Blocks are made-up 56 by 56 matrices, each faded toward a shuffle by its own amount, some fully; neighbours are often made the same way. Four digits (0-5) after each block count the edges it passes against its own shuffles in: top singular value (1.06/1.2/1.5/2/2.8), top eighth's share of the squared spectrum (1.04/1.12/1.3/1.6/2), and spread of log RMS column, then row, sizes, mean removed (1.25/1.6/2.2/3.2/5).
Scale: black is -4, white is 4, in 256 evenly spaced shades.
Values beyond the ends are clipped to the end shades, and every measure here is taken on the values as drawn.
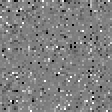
3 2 0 1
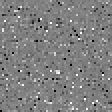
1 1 0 1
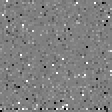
3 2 0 0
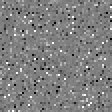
0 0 0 0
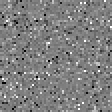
2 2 0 0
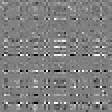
5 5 3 3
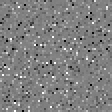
0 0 0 0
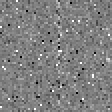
2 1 0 0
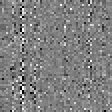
4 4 3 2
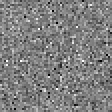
0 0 0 0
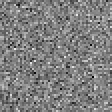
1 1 0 0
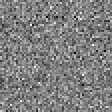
2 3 1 1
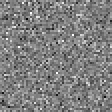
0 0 0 0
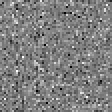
0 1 1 0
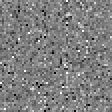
1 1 1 0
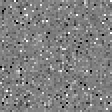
1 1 1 0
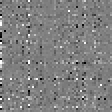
3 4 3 2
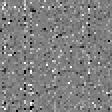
2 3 2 1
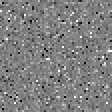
0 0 0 0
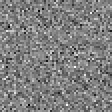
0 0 0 1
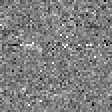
2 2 0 2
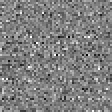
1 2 0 3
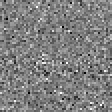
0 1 0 2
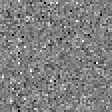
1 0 0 0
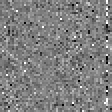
3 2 2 0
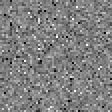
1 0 1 0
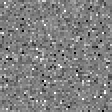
1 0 0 0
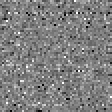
1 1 0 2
